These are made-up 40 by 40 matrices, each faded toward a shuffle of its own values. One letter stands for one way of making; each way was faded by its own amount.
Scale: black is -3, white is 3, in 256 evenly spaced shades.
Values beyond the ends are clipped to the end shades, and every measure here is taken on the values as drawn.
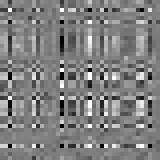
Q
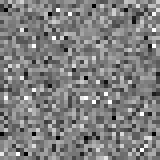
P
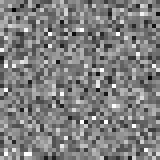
P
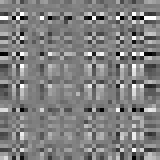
Q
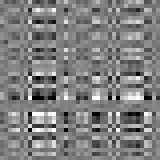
Q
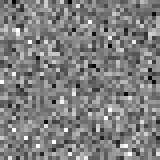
P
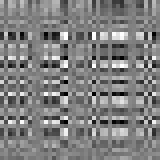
Q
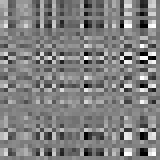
Q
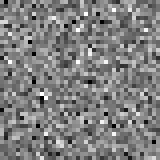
P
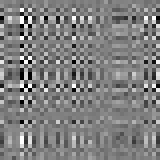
Q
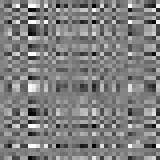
Q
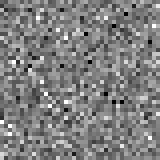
P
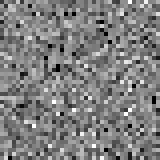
P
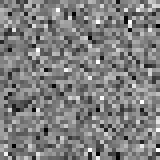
P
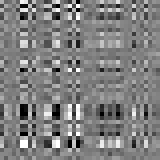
Q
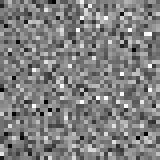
P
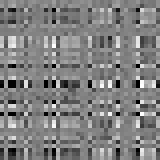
Q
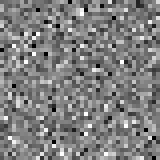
P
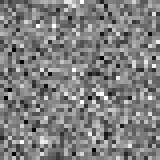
P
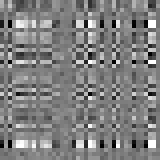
Q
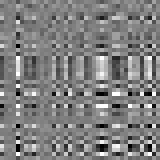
Q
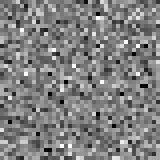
P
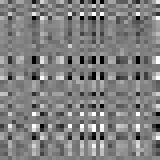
Q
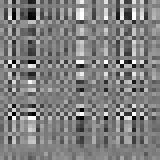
Q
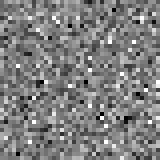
P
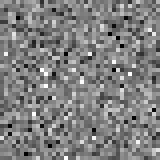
P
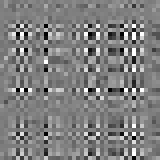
Q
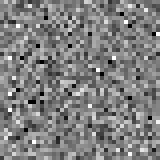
P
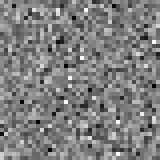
P
